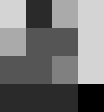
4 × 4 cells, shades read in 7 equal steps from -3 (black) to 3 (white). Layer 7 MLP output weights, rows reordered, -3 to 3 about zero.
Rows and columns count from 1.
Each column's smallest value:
-2 -2 -2 -3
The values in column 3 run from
-2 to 1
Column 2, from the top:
-2 -1 -1 -2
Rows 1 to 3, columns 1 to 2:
2 -2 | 1 -1 | -1 -1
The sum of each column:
0 -6 -2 3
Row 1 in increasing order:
-2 1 2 2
